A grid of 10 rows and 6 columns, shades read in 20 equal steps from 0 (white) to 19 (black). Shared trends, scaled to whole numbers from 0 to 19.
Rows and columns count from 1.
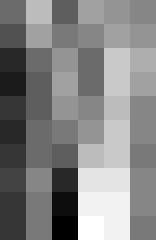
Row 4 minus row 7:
2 1 -5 6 0 -3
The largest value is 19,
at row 10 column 3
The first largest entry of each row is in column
3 1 1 1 1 1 1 3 3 3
